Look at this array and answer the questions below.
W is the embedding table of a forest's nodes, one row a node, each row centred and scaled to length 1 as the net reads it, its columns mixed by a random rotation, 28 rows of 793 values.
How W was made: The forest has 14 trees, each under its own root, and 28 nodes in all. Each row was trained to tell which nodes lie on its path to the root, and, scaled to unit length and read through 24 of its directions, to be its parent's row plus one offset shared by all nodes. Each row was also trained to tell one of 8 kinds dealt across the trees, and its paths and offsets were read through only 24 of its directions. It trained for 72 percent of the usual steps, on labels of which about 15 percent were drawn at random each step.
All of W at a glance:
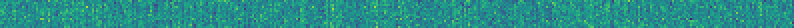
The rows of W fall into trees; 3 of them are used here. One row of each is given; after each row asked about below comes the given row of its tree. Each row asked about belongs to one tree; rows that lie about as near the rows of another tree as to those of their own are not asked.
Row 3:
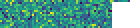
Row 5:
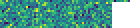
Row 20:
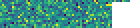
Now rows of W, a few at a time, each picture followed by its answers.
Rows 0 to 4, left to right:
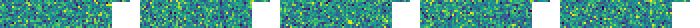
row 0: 20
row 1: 20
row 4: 3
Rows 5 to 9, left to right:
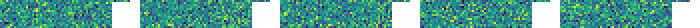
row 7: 5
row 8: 5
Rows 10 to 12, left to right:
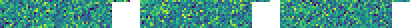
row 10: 5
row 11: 3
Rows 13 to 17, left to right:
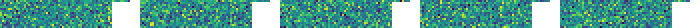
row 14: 3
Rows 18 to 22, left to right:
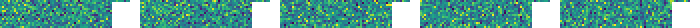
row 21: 5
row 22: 20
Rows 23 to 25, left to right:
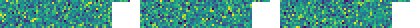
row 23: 5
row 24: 20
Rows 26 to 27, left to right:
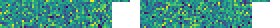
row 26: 3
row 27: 20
